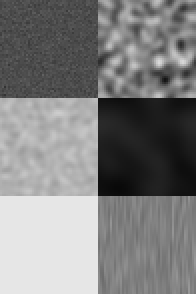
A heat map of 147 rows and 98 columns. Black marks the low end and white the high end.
The table splits into 3 rows of 2 panels. Panel 1,1: low, fine-grained, faint in contrast. Panel 1,2: middling, blotchy, strong in contrast. Panel 2,1: high, blotchy, faint in contrast. Panel 2,2: very low, smooth, faint in contrast. Panel 3,1: very high, flat. Panel 3,2: middling, streaked downward, faint in contrast.
